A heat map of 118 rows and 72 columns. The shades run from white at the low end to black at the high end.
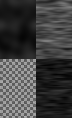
The table splits into 2 rows of 2 panels. Panel 1,1: very high, smooth, faint in contrast. Panel 1,2: high, streaked across. Panel 2,1: middling, checkered, strong in contrast. Panel 2,2: very high, streaked across, faint in contrast.
